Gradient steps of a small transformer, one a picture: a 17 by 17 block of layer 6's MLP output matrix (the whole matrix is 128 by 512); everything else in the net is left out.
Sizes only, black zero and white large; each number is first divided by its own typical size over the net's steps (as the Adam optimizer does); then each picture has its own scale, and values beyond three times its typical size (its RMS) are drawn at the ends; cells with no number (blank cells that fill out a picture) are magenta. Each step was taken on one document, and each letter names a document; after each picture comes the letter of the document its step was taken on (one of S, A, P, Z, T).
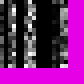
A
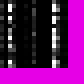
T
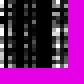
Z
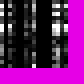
Z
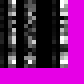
A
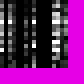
Z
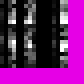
A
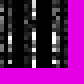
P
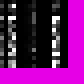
T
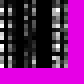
Z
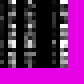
A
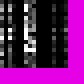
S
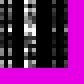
S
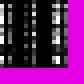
Z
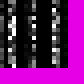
T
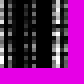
Z
